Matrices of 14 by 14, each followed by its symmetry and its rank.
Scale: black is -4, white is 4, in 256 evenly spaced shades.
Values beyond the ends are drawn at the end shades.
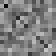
symmetric, full rank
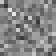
symmetric, full rank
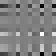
neither, rank one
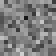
neither, full rank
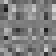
neither, rank two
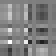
neither, rank one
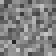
neither, full rank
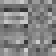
neither, rank two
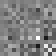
symmetric, rank three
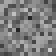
symmetric, full rank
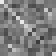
symmetric, full rank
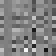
neither, rank two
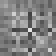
symmetric, rank three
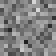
neither, full rank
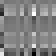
neither, rank one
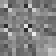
symmetric, rank three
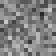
neither, full rank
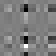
neither, rank one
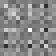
symmetric, rank three
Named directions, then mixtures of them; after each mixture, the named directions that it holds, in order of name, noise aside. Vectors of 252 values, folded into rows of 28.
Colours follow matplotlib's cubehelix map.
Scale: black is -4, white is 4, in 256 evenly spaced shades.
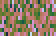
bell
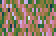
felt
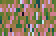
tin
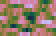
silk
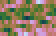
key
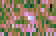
bell, felt, silk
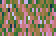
felt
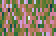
felt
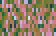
felt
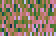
bell, felt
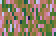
felt, tin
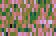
bell, felt, silk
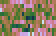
key, silk, tin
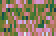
felt, key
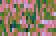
felt, silk, tin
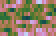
key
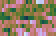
key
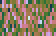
felt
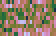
bell, felt, key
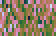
felt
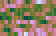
key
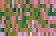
bell, key
